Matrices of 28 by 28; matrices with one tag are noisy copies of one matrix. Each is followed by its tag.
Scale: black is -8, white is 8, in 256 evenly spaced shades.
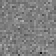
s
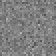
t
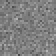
s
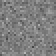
t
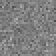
s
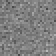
s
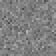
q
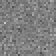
s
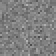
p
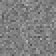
p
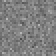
t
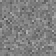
q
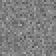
t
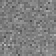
s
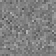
q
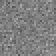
s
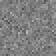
q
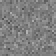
q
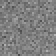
s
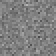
p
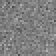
s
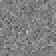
q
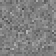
q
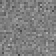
s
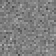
s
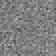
s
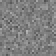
q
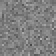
p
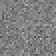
p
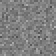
p
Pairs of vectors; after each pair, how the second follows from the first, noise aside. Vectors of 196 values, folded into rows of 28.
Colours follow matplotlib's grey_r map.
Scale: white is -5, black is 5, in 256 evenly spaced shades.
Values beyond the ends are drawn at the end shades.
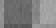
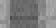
wrapped around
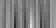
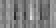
wrapped around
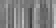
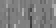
partly zeroed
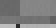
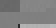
partly zeroed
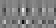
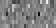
shuffled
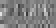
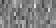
shuffled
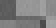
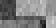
scaled up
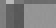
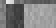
scaled up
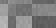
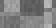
wrapped around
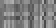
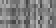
wrapped around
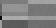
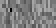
shuffled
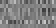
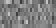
shuffled
